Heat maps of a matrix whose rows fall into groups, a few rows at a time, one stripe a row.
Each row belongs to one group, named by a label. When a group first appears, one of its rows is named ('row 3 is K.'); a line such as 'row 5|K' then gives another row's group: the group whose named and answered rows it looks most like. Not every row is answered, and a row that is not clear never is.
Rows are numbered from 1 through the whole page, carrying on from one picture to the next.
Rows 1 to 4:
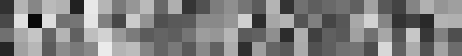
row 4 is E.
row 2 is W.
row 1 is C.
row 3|E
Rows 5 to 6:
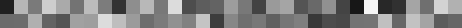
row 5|C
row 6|E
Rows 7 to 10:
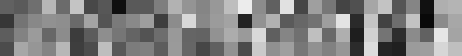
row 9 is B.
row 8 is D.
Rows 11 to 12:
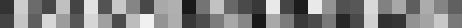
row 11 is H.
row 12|C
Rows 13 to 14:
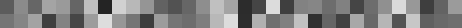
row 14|E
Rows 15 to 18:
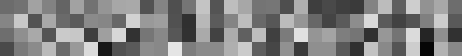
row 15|E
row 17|E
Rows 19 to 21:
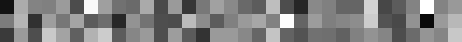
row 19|C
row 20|W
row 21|C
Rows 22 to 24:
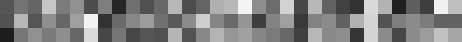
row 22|B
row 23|W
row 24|B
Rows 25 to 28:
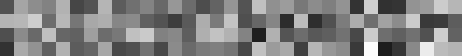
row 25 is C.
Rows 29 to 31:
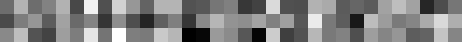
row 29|H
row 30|B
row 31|H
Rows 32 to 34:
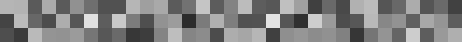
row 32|W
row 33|H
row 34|B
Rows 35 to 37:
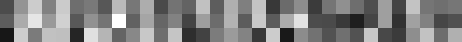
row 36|E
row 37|C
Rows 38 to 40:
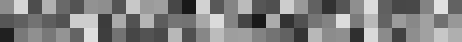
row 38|W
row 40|B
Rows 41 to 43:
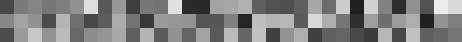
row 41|B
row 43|E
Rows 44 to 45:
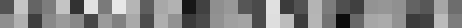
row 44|H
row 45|H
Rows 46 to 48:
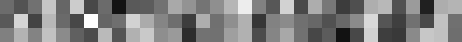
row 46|B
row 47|W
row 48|C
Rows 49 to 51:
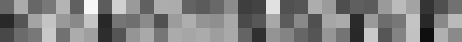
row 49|H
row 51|D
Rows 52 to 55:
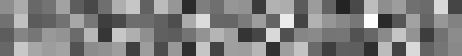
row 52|H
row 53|W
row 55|E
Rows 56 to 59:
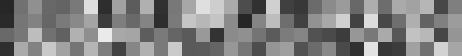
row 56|D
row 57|D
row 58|E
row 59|C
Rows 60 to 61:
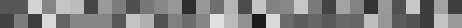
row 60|E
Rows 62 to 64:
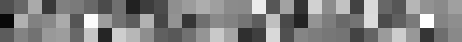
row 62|B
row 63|C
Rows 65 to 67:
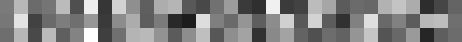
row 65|H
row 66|W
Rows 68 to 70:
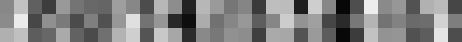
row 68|H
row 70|H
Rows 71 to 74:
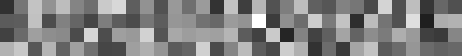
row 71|E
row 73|D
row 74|W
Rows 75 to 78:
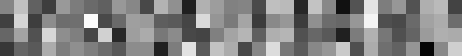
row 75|H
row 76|W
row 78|D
